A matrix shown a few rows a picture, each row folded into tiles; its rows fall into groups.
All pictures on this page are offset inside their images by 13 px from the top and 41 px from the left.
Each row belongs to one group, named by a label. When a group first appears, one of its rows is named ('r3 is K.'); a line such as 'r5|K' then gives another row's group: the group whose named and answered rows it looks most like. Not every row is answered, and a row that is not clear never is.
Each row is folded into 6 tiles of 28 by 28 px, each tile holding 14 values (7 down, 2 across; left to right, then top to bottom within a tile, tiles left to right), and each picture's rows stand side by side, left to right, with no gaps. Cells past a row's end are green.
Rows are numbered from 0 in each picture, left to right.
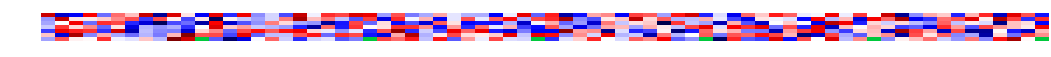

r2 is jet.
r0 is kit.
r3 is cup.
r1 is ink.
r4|jet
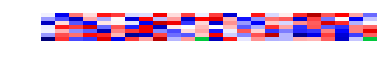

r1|cup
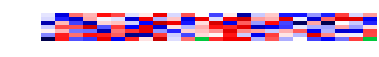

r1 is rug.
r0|jet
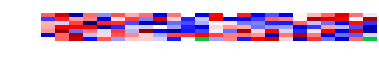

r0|kit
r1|ink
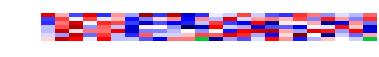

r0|kit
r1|ink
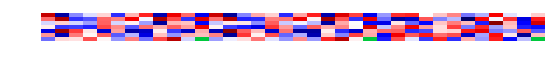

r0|cup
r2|jet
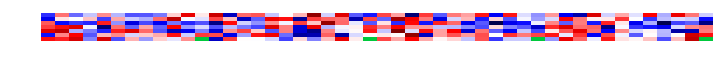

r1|cup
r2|kit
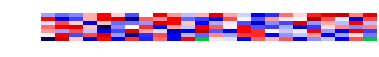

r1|ink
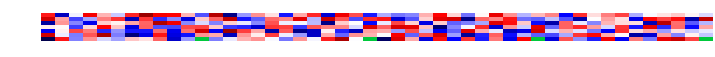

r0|cup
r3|jet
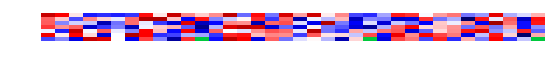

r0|ink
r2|jet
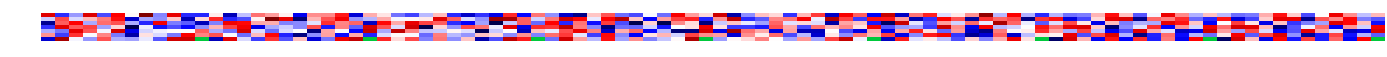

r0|kit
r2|rug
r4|cup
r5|cup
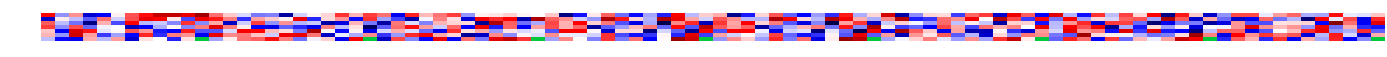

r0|ink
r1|ink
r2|jet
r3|rug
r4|rug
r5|cup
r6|kit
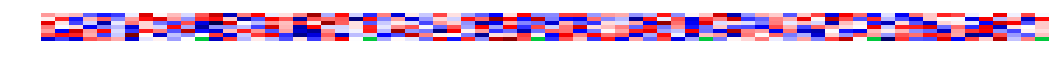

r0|ink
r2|jet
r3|jet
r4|cup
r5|jet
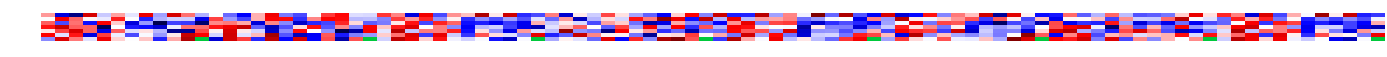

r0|kit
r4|kit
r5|kit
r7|kit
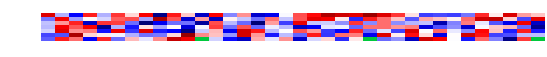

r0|kit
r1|ink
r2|ink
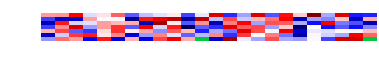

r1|kit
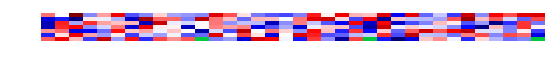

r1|ink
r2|ink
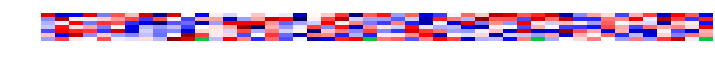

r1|rug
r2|ink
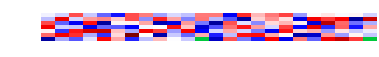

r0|ink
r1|jet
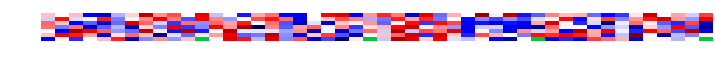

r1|rug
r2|kit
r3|ink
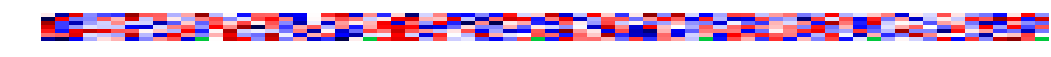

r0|ink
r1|rug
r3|cup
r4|jet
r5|jet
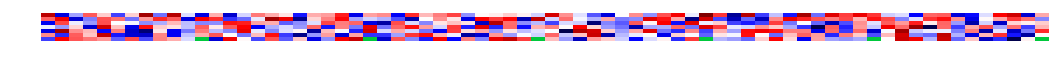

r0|cup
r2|jet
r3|ink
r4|ink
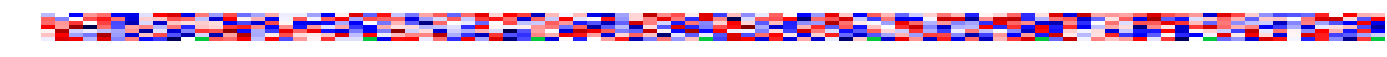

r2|cup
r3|ink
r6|cup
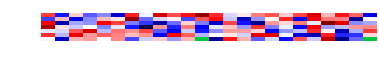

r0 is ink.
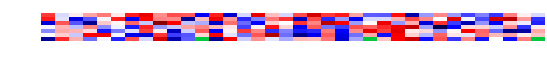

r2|rug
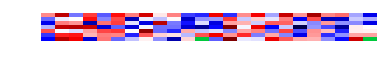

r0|kit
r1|kit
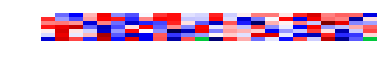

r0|rug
